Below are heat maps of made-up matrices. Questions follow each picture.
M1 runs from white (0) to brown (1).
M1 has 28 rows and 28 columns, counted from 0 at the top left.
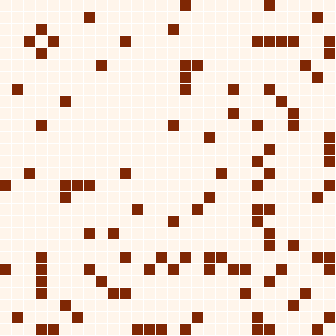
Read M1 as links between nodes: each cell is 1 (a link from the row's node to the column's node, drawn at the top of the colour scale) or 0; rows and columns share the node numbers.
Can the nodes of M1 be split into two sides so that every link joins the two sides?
no
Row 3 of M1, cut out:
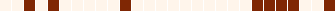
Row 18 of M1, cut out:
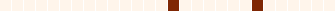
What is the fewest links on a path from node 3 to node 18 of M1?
2
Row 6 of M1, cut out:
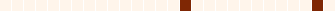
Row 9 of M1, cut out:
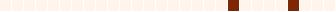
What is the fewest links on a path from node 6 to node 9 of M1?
4
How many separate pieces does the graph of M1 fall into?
1
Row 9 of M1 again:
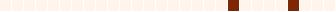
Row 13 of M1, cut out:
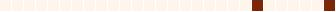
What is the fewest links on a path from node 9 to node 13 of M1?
4
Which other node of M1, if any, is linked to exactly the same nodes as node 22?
none
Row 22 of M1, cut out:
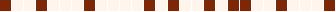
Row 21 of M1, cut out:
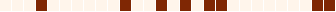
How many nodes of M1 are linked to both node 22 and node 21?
3
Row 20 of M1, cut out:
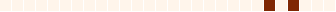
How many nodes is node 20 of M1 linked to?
2
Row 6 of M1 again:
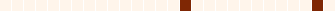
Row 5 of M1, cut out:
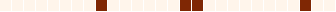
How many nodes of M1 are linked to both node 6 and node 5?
1
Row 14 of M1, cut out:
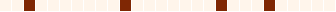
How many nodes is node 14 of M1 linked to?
4
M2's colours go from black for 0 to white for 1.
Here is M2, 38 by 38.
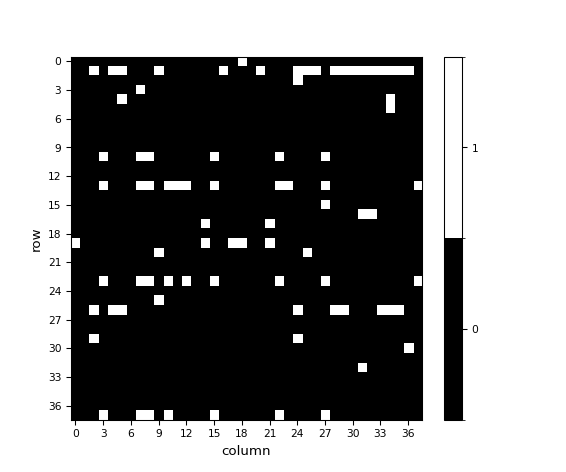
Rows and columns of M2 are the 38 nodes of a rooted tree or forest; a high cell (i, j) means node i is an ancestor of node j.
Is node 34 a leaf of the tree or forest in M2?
yes
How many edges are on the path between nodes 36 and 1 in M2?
2
